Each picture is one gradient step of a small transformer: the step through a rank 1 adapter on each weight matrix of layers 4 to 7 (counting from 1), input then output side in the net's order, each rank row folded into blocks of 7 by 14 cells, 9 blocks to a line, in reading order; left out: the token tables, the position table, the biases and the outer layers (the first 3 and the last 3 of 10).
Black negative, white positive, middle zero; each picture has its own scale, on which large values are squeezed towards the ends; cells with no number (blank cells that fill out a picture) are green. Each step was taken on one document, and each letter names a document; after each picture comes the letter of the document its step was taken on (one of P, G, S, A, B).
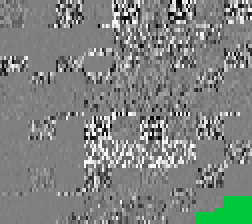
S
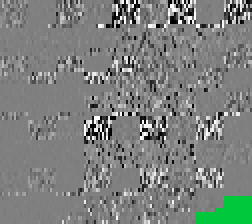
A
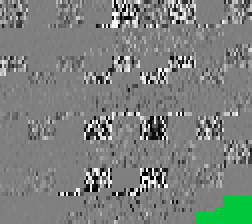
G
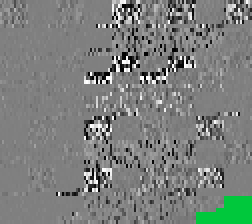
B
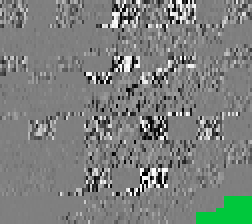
G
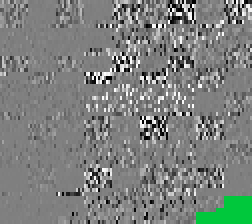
B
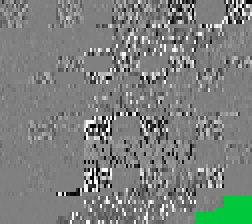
B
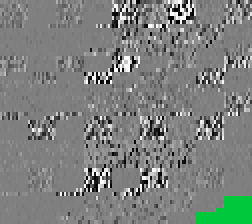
G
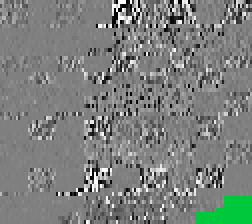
B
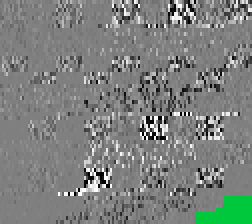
S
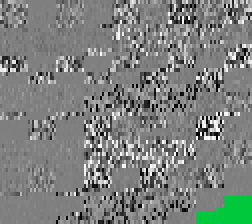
S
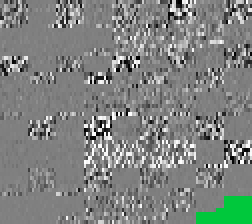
S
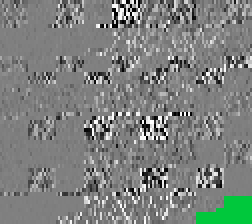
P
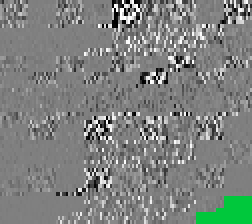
P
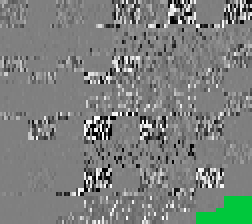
A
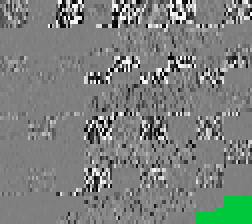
G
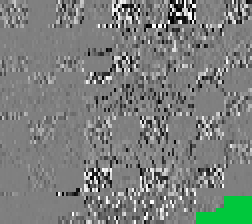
B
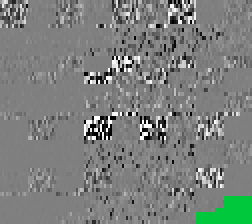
A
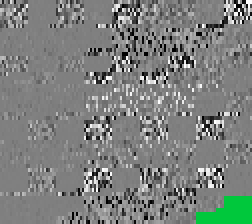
B
